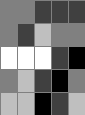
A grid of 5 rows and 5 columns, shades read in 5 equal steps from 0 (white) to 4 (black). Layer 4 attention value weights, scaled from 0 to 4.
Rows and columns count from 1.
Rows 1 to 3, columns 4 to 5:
3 3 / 2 2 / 3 4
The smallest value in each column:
0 0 0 2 1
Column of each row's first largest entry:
3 2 5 4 3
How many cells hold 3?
7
